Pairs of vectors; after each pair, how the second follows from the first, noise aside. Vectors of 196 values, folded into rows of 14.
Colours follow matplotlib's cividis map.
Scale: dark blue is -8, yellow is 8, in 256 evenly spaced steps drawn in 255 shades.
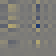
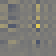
negated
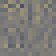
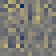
scaled up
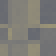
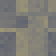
reversed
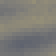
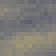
negated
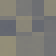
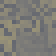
sign-scrambled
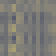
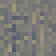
sign-scrambled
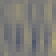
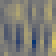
scaled up
